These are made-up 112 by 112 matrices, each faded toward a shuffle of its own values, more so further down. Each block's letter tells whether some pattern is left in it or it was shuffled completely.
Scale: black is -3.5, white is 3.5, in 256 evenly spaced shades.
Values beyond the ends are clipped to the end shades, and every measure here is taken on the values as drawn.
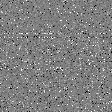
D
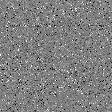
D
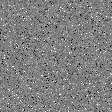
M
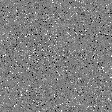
D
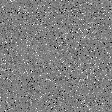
D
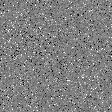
M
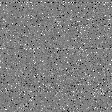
D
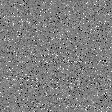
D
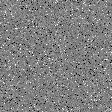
M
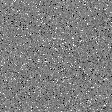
M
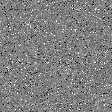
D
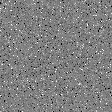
M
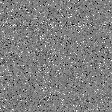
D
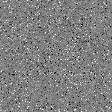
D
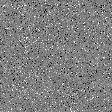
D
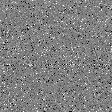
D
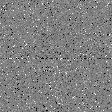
D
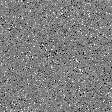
M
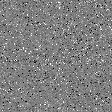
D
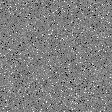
M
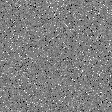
M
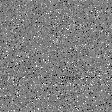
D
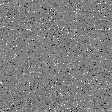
D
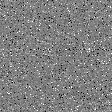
D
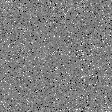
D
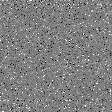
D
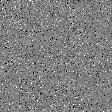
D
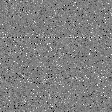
D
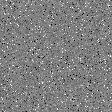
M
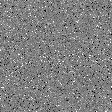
M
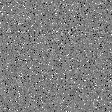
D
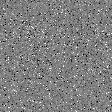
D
